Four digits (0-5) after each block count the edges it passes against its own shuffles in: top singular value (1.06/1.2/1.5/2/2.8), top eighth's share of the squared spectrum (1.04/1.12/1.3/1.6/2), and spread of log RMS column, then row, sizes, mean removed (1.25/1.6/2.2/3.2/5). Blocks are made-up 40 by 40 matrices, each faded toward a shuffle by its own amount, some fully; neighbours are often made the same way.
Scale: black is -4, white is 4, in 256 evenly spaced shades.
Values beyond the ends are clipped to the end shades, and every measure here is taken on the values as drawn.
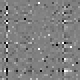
4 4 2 1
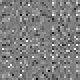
4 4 2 2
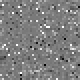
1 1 0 0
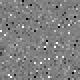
0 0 0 0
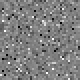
1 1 0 0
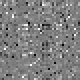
3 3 1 1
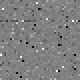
1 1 0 0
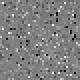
0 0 0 0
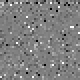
2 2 0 1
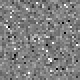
1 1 0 0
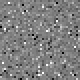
0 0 0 0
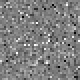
1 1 0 0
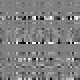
4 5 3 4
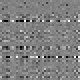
4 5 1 3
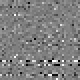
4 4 1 2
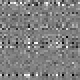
4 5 2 3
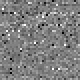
1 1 0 1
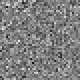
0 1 0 0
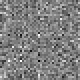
3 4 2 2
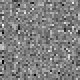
1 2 2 0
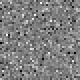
0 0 0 0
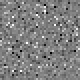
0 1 0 0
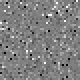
0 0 0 0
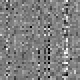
4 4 3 1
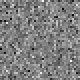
1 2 0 0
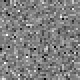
0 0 0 0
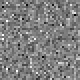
0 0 0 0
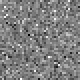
1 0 0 0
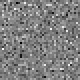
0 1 0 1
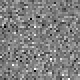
2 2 0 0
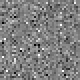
1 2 1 0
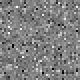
0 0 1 0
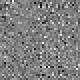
3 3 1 1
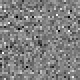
3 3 1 1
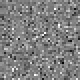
1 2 0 0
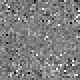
0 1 0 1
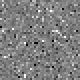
0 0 0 0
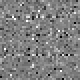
3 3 0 1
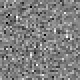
0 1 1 0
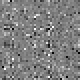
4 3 2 2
